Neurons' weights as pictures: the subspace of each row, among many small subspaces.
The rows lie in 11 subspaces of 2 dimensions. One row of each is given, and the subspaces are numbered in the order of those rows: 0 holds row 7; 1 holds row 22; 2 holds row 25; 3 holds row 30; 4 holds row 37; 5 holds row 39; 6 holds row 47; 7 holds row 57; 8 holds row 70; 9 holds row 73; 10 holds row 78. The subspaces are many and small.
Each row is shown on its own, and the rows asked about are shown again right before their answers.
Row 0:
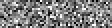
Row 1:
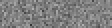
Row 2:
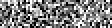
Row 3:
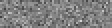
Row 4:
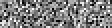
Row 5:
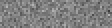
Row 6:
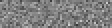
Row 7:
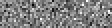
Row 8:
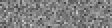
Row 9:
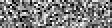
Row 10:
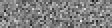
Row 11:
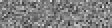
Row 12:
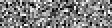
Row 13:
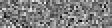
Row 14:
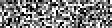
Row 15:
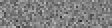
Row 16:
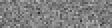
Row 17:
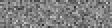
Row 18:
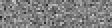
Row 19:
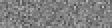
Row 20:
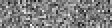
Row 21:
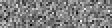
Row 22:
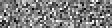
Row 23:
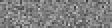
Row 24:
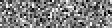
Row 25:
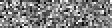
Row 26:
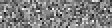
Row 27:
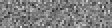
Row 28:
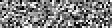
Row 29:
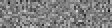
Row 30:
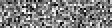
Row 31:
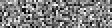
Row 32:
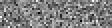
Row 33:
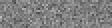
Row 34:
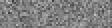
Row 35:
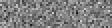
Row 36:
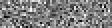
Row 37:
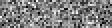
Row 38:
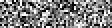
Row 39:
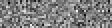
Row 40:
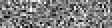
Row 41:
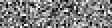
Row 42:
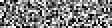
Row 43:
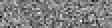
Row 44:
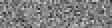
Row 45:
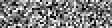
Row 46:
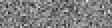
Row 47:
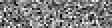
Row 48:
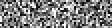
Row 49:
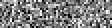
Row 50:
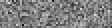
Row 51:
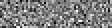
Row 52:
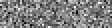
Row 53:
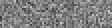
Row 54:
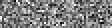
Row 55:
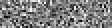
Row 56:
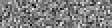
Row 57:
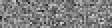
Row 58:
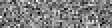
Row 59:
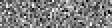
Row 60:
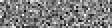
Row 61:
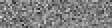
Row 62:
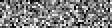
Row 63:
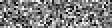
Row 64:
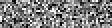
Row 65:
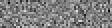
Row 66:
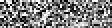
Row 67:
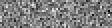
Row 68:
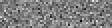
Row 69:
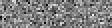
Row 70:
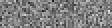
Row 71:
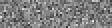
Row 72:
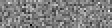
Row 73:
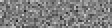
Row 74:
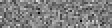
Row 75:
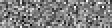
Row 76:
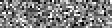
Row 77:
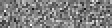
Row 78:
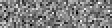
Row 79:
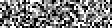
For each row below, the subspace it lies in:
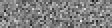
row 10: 1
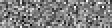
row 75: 1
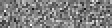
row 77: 1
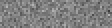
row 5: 2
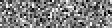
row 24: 0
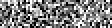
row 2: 9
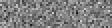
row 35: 10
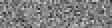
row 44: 0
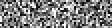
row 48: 2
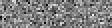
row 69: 7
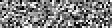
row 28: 4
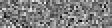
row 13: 3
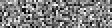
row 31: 3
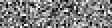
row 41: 2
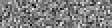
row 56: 6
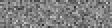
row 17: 10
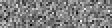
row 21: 10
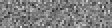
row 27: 6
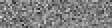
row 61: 8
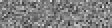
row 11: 4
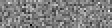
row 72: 3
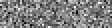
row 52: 10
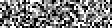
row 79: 9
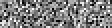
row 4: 1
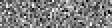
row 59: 0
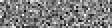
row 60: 9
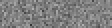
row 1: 5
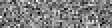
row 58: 4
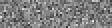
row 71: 0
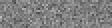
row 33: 8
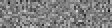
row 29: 5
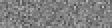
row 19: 1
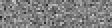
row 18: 7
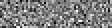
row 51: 5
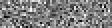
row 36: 3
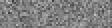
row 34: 7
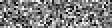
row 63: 6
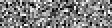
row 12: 2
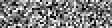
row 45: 10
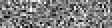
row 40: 3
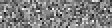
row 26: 0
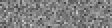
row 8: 10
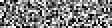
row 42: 9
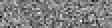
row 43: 6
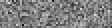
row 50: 7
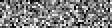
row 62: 9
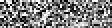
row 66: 8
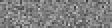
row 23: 1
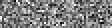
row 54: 7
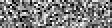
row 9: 7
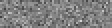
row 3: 6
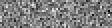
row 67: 2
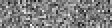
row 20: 5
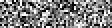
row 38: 8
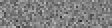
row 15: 5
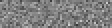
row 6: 4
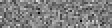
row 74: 4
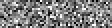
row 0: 10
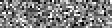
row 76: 0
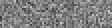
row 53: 8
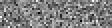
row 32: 6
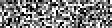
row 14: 3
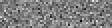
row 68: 1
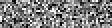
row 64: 8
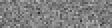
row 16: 4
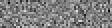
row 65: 5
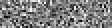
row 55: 3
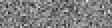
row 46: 2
